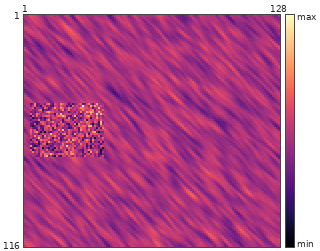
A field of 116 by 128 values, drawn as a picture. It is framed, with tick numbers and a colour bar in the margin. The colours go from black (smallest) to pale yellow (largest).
A few values lie far out on both sides of the bulk. In the middle left lies a patch that is rougher than the rest. The halves do not mirror each other. Streaks slant down to the right.
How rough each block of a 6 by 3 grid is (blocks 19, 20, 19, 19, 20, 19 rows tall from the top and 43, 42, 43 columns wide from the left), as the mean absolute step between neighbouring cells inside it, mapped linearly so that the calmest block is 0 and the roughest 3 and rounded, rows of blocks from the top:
0 0 0 | 0 0 0 | 3 0 0 | 3 0 0 | 0 0 0 | 0 0 0
